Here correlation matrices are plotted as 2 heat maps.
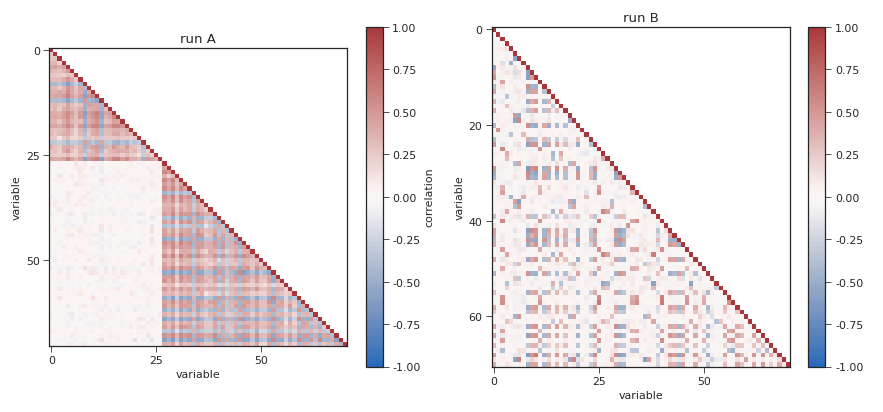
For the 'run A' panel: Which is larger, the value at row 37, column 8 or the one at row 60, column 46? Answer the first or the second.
the second
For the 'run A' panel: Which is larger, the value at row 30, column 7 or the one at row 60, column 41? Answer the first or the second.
the second
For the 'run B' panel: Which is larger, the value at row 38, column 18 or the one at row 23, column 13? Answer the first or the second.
the first
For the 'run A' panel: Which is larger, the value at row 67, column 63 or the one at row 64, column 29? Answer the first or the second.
the first
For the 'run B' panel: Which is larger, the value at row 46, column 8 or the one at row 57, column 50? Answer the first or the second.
the second
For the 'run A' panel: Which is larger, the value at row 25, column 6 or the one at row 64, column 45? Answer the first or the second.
the second
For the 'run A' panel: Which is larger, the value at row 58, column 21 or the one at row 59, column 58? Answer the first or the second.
the first
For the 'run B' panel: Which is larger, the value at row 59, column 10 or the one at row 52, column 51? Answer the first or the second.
the first
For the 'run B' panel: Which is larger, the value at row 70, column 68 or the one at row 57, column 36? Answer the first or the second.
the first
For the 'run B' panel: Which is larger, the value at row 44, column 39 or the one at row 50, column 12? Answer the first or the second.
the first
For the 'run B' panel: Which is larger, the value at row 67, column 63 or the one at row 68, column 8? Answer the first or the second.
the first
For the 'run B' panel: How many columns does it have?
71
